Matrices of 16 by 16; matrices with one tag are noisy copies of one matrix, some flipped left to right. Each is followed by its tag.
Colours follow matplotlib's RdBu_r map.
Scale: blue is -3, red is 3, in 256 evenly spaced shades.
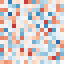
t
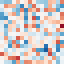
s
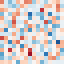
t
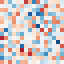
t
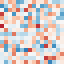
s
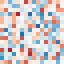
t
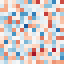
t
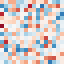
s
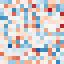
s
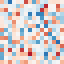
t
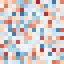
t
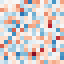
t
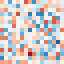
t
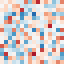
t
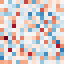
t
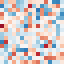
s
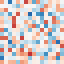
t
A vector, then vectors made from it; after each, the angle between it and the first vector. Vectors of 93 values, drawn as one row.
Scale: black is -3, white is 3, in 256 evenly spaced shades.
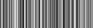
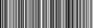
partly aligned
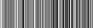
partly aligned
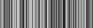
partly aligned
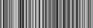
nearly parallel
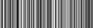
partly opposed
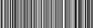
partly opposed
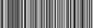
partly opposed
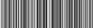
orthogonal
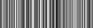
partly aligned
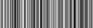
nearly opposite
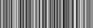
nearly parallel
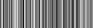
nearly parallel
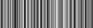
nearly opposite
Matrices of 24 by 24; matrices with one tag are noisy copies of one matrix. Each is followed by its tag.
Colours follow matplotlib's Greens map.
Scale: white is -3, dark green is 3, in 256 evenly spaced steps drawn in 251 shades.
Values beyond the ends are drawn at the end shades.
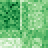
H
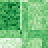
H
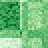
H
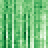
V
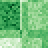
H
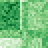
H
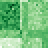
H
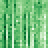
V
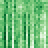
V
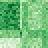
H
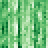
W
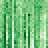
V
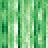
W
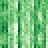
W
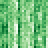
W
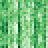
W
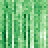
V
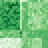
H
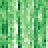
W
